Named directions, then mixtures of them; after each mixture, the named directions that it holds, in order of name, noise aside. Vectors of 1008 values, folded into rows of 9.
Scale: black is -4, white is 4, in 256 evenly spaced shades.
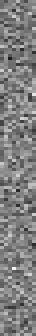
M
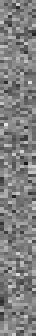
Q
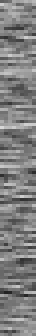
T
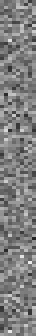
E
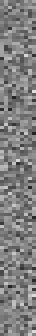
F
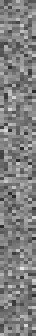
E, F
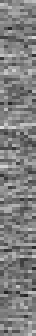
F, T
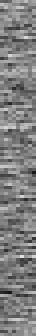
E, T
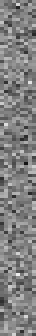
Q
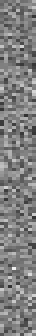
F, M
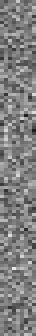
E, M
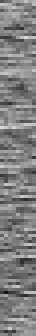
T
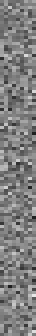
F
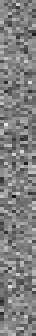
Q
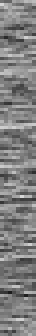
T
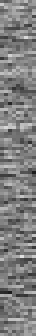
E, T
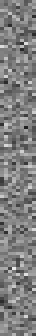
M, Q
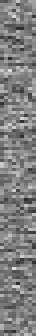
M, T
